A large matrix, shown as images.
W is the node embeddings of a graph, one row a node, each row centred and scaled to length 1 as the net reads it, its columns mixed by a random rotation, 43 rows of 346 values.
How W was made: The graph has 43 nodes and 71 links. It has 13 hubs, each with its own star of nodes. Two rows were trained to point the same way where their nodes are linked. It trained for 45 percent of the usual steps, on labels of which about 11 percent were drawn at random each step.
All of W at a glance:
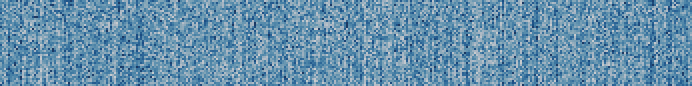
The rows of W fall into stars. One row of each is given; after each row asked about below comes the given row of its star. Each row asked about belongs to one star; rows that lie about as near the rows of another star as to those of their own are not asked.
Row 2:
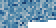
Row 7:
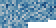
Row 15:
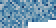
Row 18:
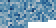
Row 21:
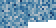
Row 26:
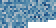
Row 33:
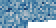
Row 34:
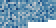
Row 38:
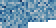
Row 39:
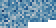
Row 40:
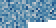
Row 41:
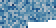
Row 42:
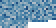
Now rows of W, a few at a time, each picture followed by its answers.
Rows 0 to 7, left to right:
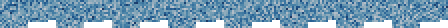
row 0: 2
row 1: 42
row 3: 42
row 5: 38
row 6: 26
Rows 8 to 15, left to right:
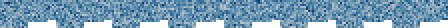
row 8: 39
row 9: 33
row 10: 18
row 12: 15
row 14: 40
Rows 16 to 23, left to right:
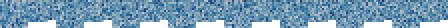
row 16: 7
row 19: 18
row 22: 26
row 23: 39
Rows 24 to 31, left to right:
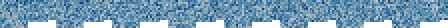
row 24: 2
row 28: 7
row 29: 33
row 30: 21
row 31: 41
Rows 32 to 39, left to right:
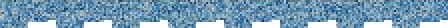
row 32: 41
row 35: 38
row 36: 40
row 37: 34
